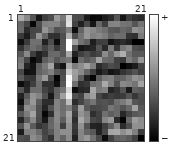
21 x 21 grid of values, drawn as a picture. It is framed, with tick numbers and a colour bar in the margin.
Odd lines: column 9. Slope: none. Rings: centred on the bottom right. Ninth with the highest average: centre.
